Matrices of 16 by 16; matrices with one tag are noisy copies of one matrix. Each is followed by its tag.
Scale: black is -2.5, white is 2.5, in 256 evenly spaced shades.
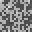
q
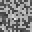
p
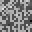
q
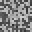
p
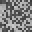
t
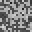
p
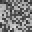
t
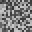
t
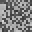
t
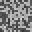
p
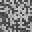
p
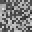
t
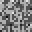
q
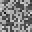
q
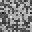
p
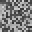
t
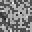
p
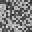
t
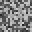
p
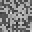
p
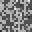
q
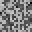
q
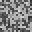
p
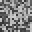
p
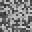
p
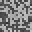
p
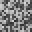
q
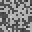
p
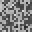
q
